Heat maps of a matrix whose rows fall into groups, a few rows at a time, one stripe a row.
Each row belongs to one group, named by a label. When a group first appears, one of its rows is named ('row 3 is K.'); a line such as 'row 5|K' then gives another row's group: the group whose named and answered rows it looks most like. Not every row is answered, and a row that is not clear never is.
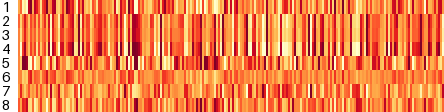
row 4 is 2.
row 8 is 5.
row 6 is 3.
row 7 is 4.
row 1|3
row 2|2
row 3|2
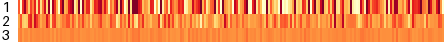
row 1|2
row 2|3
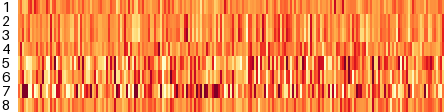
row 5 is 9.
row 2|4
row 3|4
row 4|4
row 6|9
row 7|5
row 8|9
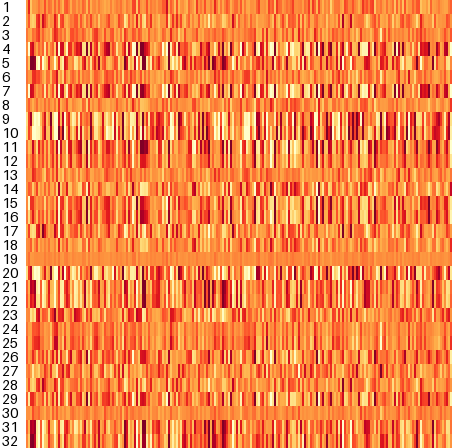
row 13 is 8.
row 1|4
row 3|8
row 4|2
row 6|8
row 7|2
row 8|4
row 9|9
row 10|9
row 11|2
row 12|2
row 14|4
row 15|2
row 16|2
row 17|3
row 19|4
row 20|9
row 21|5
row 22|5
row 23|3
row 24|8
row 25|8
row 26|2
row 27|9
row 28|3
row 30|8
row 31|5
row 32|5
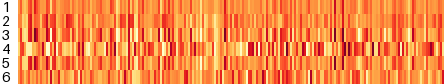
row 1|3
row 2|3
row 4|9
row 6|4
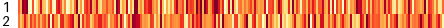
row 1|5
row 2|2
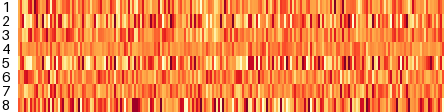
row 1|3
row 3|3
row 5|9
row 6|8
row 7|9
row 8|2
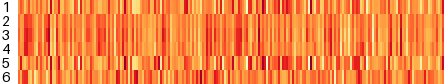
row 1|4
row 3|8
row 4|8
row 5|4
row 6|5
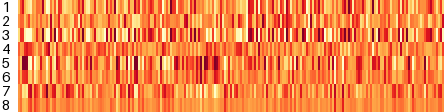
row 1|9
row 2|4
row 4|8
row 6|5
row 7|3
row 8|3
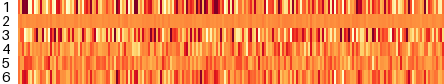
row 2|4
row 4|4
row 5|8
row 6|5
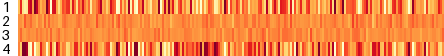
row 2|8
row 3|4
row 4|5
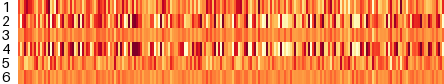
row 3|8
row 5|9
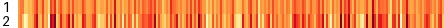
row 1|9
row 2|9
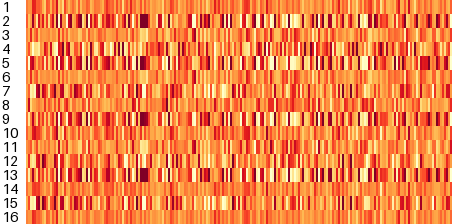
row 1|8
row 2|2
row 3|4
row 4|9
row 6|4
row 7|3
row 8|4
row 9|2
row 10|8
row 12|3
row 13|2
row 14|8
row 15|3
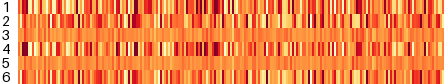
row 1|5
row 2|2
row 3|8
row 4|5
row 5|8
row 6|2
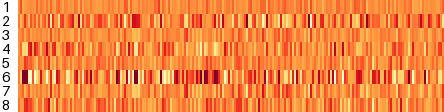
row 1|4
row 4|3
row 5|8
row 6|5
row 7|4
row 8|8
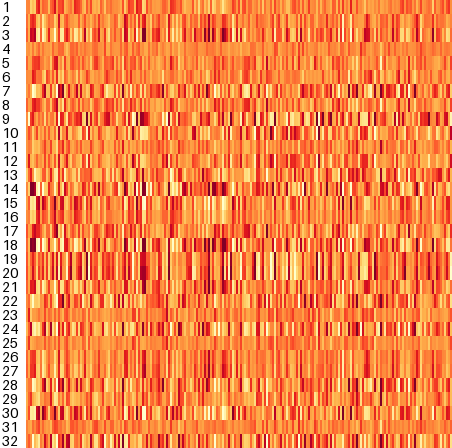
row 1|3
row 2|5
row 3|5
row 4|8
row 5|8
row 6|8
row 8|8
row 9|2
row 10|4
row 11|9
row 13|9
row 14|5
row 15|3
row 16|3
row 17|8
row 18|5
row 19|2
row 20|2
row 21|5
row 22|9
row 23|4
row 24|9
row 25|4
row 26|5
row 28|9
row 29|9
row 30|3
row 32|9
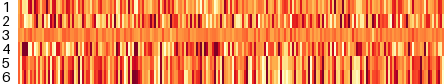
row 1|3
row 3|8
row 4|5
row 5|2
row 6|2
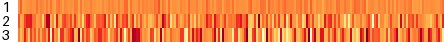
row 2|8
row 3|2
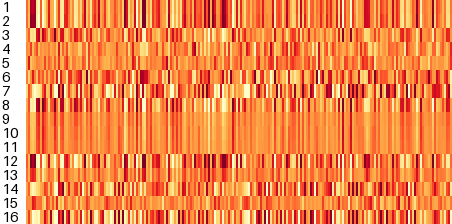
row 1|5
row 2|5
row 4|4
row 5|4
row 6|2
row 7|9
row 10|3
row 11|3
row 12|5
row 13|5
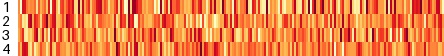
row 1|2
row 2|3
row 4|5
